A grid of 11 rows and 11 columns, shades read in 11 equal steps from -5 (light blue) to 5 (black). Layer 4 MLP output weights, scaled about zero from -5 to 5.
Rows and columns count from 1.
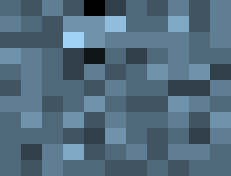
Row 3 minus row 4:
3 2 1 -7 -6 -1 -3 -1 0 0 -1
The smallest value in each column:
-2 -2 -1 -5 -2 -4 -1 -2 -3 -2 -2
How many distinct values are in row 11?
3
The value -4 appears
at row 2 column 6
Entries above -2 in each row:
11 7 9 10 9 11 9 8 10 10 11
